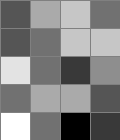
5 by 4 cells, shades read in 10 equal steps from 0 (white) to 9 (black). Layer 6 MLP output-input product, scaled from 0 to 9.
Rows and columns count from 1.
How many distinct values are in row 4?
3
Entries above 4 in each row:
2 2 2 2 3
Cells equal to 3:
3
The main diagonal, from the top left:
6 5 7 6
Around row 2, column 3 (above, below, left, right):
2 7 5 2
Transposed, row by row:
6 6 1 5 0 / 3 5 5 3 5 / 2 2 7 3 9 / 5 2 4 6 7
